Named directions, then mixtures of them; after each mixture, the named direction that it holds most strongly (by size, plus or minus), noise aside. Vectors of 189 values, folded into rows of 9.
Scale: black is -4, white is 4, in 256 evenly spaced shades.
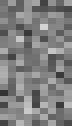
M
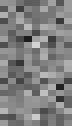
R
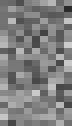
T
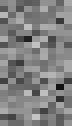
R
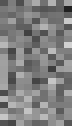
T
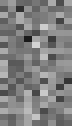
R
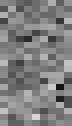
R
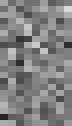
R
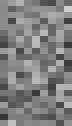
T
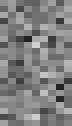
R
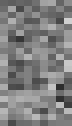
T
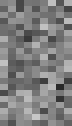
R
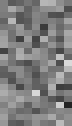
T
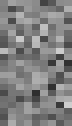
T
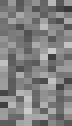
M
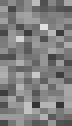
M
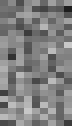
M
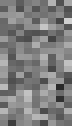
R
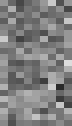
T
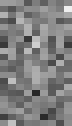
T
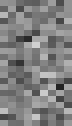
R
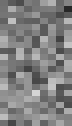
T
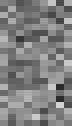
T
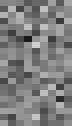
R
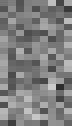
T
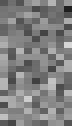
T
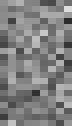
T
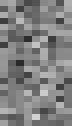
R
